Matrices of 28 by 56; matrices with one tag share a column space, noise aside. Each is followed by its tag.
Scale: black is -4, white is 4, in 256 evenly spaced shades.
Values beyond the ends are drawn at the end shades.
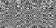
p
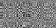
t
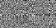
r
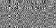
p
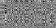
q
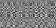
t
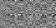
r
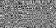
p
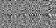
r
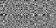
r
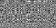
q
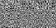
p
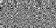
p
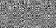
p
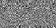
p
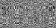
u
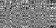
p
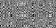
t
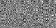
q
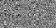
r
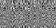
p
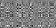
t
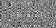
t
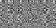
q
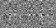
r
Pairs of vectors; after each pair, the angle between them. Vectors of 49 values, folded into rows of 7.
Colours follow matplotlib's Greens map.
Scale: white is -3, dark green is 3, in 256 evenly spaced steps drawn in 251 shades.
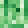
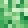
partly opposed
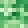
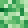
partly opposed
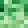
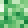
nearly opposite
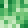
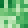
nearly parallel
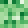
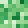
nearly opposite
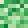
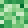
partly aligned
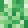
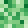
nearly opposite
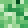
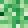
partly aligned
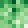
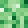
orthogonal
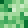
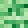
orthogonal
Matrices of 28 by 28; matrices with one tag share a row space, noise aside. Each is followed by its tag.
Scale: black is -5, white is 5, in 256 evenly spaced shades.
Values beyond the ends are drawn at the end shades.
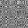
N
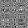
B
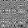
B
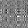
N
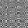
N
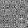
B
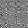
N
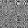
N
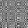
N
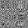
B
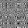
N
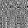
N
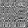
B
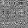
B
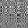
N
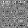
B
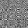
N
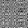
B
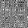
B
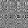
N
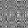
N
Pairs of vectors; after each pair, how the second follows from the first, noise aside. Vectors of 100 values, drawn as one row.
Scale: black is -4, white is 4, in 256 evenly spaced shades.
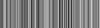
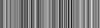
copied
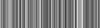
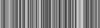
copied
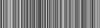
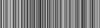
copied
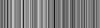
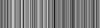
copied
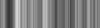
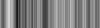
negated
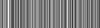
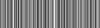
wrapped around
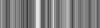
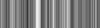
copied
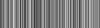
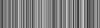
wrapped around
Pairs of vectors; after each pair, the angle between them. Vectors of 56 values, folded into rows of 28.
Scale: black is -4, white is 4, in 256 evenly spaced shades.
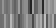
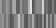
nearly opposite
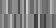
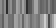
partly opposed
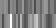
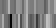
nearly opposite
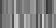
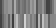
nearly parallel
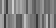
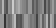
nearly parallel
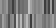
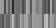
partly aligned
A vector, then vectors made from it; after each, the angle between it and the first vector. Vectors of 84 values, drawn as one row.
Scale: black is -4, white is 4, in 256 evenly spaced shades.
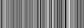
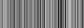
partly aligned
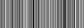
orthogonal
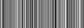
partly opposed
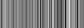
nearly parallel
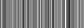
nearly opposite
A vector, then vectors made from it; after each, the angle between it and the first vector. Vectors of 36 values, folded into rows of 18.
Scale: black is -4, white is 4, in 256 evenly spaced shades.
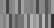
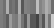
nearly opposite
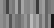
nearly parallel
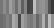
orthogonal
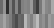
partly aligned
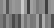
partly aligned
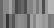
orthogonal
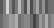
partly opposed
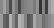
orthogonal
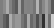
nearly opposite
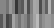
orthogonal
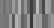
partly opposed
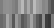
orthogonal
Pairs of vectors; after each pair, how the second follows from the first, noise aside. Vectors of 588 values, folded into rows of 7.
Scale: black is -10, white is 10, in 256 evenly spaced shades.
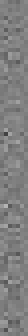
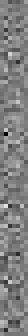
scaled up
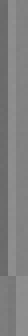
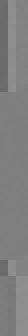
partly zeroed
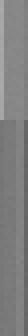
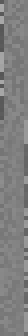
sign-scrambled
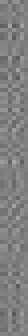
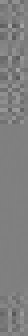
partly zeroed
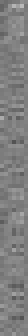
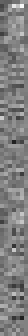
scaled up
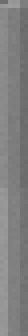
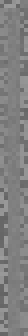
sign-scrambled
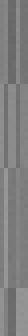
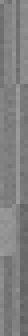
wrapped around
